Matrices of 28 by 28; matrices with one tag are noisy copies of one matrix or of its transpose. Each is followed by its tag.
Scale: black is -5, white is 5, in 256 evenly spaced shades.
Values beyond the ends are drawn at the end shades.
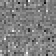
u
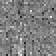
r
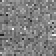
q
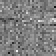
r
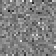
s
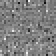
u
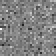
u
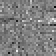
r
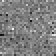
q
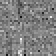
r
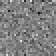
s
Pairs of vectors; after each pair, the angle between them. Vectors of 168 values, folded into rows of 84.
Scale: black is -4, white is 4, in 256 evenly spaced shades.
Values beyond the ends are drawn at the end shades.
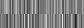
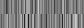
nearly opposite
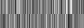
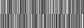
partly aligned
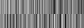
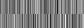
partly opposed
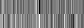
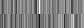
nearly opposite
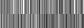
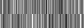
partly aligned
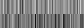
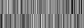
orthogonal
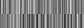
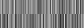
orthogonal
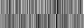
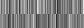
nearly parallel
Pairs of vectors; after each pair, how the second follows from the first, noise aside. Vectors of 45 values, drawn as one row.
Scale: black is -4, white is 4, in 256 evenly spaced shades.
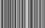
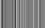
partly zeroed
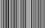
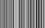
reversed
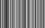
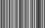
reversed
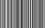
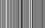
partly zeroed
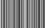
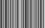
reversed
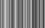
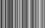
reversed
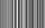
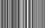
reversed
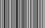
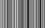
reversed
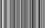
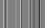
partly zeroed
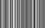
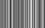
reversed
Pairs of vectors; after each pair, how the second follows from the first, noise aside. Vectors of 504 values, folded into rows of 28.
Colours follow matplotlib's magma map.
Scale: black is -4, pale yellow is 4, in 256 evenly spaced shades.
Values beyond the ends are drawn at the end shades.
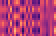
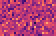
shuffled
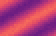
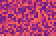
shuffled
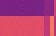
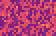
shuffled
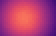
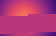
partly zeroed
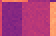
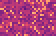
shuffled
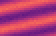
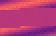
partly zeroed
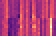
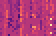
partly zeroed
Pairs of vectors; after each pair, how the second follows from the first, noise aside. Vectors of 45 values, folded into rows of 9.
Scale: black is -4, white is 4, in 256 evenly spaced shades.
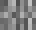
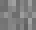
shrunk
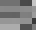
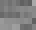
shrunk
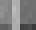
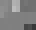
partly zeroed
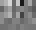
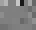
partly zeroed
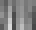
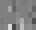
partly zeroed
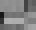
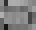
wrapped around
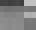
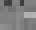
partly zeroed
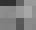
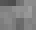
shrunk
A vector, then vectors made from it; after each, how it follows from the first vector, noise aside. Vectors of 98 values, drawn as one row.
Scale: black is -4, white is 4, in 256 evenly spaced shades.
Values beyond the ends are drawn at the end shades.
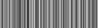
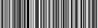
scaled up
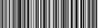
scaled up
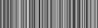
negated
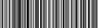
scaled up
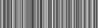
wrapped around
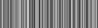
negated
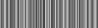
wrapped around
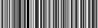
scaled up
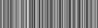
negated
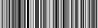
scaled up
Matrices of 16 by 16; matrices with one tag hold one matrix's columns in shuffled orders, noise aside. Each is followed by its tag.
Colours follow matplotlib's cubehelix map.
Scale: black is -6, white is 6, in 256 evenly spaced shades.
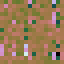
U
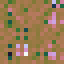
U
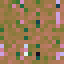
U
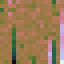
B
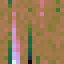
B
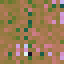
U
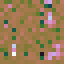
U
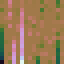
B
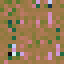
U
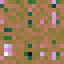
U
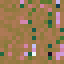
U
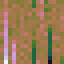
B
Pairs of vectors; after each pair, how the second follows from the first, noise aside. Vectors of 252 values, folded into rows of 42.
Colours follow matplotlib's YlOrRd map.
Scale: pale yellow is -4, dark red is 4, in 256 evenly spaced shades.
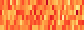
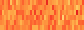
shrunk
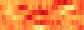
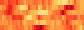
negated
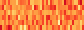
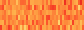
shrunk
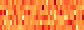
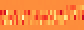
partly zeroed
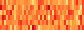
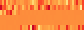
partly zeroed
